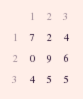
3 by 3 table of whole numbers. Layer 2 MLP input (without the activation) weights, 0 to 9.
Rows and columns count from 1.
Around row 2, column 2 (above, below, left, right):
2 5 0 6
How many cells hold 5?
2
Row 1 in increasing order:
2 4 7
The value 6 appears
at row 2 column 3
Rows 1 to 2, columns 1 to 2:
7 2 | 0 9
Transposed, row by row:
7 0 4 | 2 9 5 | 4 6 5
